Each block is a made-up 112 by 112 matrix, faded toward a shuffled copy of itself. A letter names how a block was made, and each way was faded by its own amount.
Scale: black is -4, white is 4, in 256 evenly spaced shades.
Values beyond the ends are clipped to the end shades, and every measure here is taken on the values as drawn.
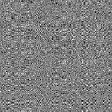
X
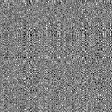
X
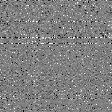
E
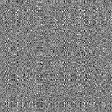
X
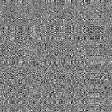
X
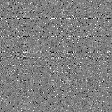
E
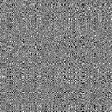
X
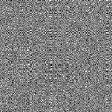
X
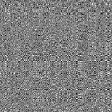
X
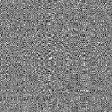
X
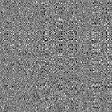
X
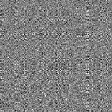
X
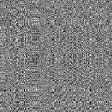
X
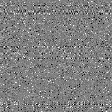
E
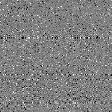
E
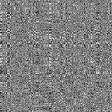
X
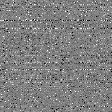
E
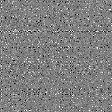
E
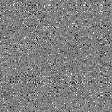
E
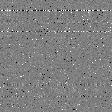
E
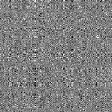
X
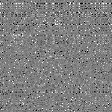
E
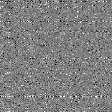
E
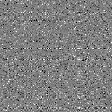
E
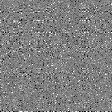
E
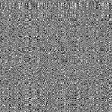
X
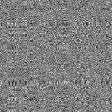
X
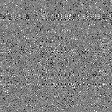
E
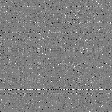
E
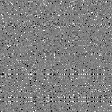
E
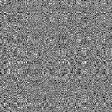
X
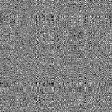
X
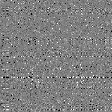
E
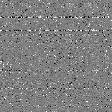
E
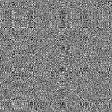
X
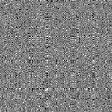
X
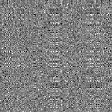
X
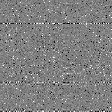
E
